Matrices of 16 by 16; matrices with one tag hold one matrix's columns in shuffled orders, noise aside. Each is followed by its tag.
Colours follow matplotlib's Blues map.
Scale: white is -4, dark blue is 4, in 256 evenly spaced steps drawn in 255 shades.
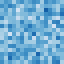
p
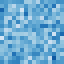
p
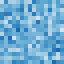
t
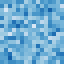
p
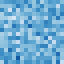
p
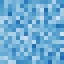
p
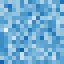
t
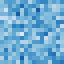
p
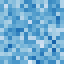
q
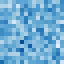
q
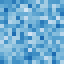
p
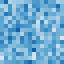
t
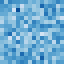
p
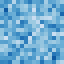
p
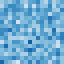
q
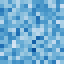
q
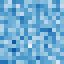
q
